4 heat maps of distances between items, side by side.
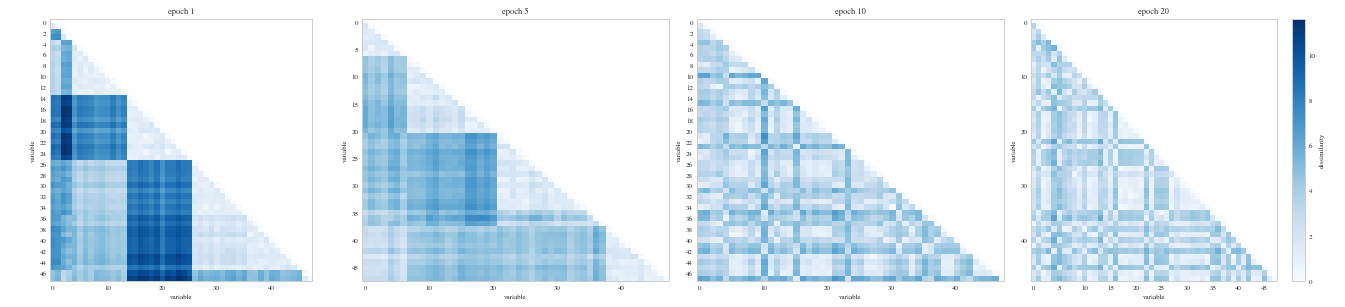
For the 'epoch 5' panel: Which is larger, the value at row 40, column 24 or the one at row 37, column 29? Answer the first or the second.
the first
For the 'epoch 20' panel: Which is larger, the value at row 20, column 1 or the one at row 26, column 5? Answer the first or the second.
the first
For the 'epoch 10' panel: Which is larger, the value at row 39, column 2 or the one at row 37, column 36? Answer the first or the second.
the second
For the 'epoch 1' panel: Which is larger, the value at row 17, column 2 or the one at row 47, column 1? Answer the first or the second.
the first
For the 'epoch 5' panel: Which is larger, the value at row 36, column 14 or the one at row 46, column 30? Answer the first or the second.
the first
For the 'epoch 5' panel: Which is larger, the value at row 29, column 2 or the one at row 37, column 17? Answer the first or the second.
the second
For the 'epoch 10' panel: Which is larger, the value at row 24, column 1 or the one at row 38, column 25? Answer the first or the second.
the second
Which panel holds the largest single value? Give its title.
epoch 1
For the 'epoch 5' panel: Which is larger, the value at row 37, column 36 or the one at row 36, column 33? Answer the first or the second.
the second
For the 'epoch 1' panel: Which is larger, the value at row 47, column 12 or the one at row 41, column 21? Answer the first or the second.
the second
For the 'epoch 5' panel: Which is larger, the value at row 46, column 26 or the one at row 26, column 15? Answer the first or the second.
the second
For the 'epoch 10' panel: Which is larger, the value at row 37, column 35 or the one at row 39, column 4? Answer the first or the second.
the first
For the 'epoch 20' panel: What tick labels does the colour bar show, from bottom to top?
0, 2, 4, 6, 8, 10
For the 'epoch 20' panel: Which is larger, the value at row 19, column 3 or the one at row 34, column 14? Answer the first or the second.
the second
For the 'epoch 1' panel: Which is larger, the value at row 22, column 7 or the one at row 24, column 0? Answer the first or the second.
the second
